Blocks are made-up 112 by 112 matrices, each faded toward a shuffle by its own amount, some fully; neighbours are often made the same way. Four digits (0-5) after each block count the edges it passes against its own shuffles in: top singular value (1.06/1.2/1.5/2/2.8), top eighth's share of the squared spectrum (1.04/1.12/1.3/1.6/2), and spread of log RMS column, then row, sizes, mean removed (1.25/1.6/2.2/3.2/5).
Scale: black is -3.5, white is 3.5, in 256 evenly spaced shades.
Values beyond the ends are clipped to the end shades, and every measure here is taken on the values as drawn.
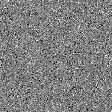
3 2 0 0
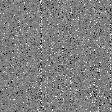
2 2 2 0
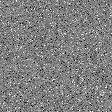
2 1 0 0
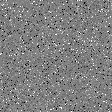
0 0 0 0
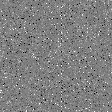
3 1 0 0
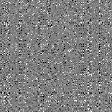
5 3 3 2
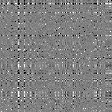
5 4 3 3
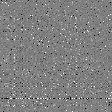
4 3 1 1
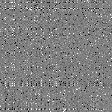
5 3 2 2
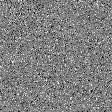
2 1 0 0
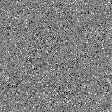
3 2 0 0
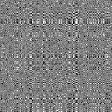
5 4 4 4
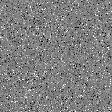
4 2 0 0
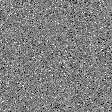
0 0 0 0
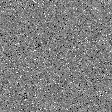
0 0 0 0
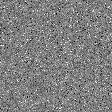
0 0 0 0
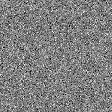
3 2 1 0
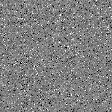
3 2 1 1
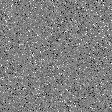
0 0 0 0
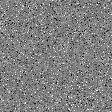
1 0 0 0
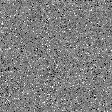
2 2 0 0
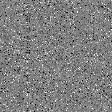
3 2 1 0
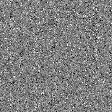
0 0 2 0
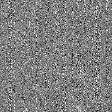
1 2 4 0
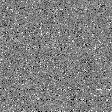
1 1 0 2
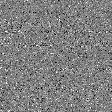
1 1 0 2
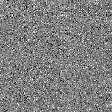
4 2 1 1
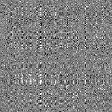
5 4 3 3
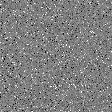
2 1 0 0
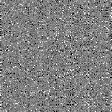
4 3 2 1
